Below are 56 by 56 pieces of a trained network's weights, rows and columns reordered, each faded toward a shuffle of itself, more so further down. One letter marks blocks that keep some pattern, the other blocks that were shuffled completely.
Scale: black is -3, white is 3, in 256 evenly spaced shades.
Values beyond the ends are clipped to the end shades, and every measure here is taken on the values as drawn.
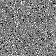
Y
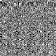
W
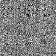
W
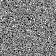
Y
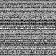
W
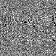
W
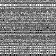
W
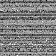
W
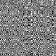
W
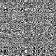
W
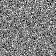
Y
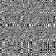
W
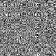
W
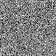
Y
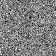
Y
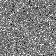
Y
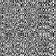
W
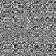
W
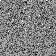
Y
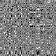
W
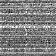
W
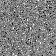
Y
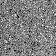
Y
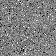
Y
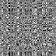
W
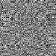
W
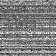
W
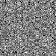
W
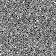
Y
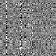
W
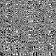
W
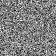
Y
